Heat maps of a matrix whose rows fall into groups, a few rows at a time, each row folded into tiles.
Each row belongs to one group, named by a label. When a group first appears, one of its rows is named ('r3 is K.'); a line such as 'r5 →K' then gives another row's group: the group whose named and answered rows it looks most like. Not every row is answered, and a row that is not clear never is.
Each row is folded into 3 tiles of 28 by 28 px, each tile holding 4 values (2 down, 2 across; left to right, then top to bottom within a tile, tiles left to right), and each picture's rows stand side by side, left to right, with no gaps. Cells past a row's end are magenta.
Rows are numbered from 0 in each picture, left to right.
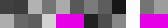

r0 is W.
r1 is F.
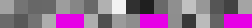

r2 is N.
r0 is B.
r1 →N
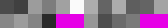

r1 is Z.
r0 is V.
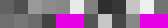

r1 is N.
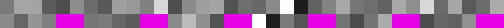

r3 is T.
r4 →B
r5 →Z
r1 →V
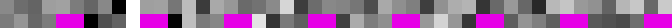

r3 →T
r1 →F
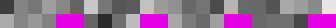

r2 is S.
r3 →V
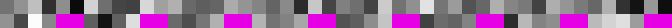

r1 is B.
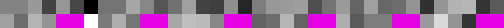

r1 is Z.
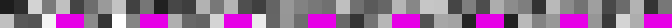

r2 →W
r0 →W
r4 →B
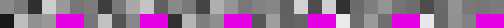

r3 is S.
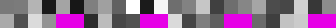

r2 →T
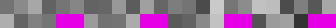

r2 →F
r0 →T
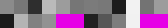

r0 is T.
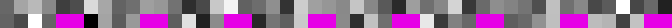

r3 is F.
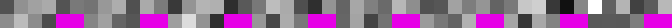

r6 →N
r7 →Z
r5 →W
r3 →N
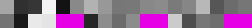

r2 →T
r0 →F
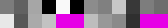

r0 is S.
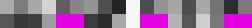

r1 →F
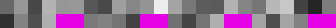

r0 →F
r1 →V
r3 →N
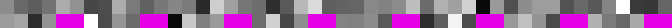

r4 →V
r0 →S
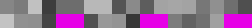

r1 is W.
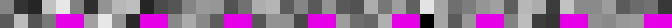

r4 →W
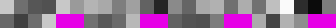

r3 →N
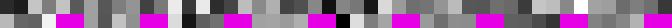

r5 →N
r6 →V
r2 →Z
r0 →W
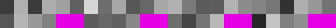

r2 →B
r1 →Z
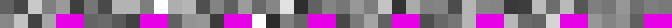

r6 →W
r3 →T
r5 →F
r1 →V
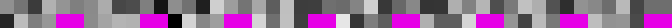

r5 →W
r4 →T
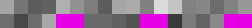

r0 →B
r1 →V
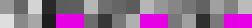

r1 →B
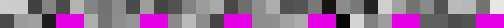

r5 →V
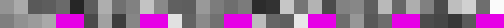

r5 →V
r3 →W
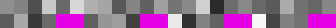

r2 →T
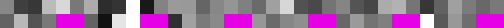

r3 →N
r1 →F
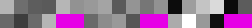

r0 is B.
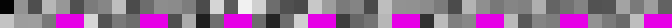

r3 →B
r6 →T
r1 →T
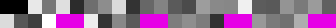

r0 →W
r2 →V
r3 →W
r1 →T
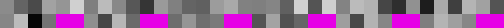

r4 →N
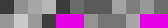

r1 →W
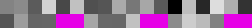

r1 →W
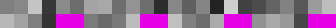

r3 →V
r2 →S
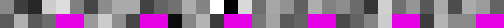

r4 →F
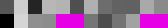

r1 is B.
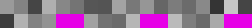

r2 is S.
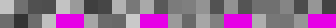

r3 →S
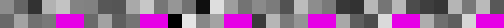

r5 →W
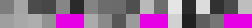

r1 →S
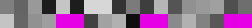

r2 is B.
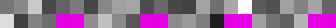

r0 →T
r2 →V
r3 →W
